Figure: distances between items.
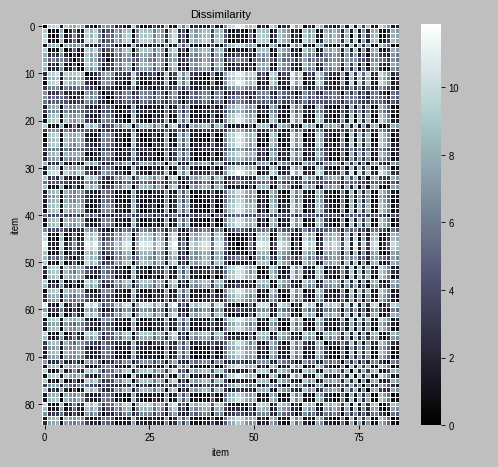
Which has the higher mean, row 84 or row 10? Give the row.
10
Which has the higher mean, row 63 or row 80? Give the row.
80
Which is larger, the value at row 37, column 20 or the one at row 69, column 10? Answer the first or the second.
the second
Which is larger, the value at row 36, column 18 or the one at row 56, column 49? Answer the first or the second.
the second
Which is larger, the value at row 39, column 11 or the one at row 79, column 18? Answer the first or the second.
the second
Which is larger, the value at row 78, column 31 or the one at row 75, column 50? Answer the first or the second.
the first
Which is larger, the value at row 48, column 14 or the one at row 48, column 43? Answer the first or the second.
the second
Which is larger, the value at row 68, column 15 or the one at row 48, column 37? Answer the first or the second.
the second
